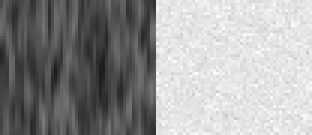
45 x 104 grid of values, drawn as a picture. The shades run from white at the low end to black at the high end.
The table splits into one row of 2 panels. Panel 1,1: high, streaked downward. Panel 1,2: very low, fine-grained, faint in contrast.
